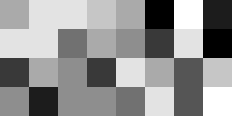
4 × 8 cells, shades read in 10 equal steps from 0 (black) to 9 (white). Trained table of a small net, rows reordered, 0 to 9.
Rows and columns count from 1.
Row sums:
45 41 39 40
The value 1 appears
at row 1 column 8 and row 4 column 2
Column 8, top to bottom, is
1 0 7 9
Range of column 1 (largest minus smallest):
6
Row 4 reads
5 1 5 5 4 8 3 9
